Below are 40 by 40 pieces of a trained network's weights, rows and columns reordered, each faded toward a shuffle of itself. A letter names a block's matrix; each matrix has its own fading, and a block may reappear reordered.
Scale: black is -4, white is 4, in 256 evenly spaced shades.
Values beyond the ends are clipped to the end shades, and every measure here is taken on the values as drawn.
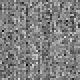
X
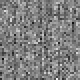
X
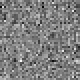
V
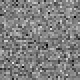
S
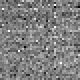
S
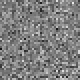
V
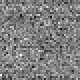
S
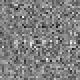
V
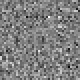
V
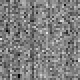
X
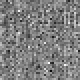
X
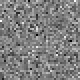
S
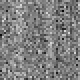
X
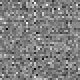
S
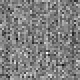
X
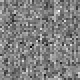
X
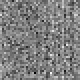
X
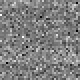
S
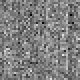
X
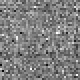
S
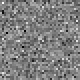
S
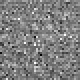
S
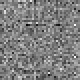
V
